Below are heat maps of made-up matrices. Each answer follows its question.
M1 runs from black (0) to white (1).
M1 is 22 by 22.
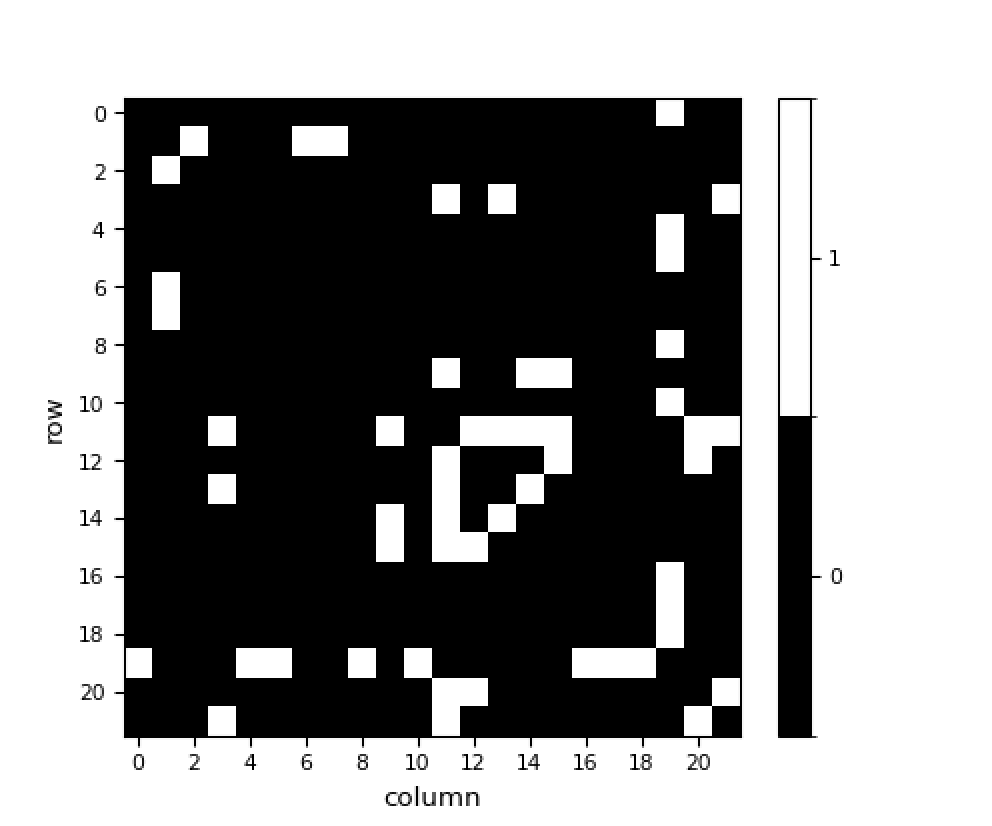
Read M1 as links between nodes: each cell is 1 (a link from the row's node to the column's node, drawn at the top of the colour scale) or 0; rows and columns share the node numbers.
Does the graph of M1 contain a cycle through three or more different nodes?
yes
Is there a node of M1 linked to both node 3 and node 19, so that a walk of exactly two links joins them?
no
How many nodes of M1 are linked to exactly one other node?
11
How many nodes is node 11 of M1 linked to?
8
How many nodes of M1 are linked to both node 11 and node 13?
2
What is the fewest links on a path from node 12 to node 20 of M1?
1
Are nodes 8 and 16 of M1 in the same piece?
yes
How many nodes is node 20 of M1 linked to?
3
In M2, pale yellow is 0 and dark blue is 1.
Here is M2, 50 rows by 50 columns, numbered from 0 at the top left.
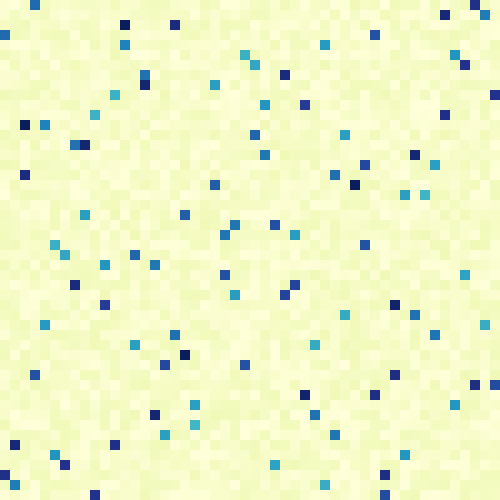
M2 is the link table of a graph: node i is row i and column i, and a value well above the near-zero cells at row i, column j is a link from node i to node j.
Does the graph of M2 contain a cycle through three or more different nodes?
no
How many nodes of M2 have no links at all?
1
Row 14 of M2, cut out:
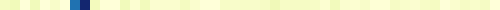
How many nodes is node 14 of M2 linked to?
2
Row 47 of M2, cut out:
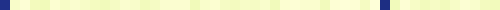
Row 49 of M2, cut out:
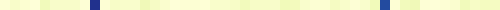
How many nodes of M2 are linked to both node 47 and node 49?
1
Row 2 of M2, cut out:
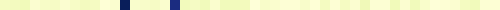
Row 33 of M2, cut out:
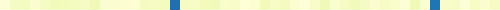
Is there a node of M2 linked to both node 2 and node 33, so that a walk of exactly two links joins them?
yes
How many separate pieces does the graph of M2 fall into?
2
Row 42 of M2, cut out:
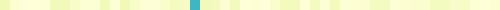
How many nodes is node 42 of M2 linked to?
1
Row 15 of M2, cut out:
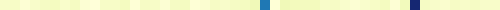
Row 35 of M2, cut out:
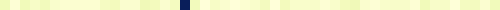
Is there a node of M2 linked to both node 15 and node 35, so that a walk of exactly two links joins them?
no
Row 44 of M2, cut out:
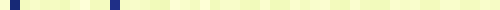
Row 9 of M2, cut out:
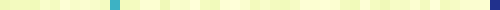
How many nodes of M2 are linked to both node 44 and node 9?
1
